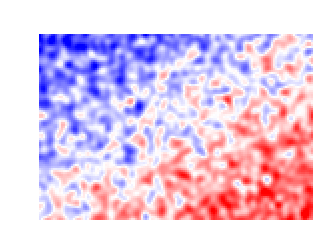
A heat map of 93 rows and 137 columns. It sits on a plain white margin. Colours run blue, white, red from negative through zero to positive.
Grain: blotchy. Ninth with the lowest average: top left. Lone odd cells: none. Average level on the scale: 50%. Slope: up to the bottom right. Stripes: none. Ninth with the highest average: bottom right. Mirror symmetry: none.
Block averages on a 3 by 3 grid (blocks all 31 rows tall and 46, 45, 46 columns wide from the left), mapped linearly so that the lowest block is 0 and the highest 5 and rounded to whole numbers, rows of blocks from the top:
0 1 2 | 1 2 4 | 3 4 5
